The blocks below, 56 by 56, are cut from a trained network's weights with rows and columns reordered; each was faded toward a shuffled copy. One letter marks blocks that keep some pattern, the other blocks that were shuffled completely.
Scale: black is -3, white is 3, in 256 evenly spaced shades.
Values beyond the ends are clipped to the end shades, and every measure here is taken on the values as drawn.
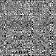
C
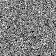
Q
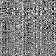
C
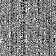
C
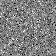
Q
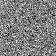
Q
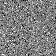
Q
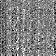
C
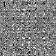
C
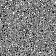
Q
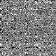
C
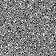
Q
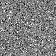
Q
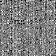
C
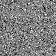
Q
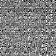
C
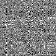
C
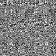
C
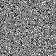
Q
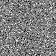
Q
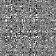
C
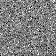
Q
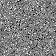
Q
